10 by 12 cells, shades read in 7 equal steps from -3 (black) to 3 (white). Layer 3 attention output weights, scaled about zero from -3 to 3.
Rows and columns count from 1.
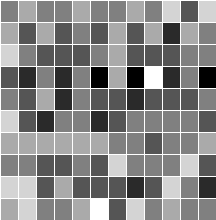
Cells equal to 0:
40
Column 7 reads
0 1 1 1 -1 -1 0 2 -1 -1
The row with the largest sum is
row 10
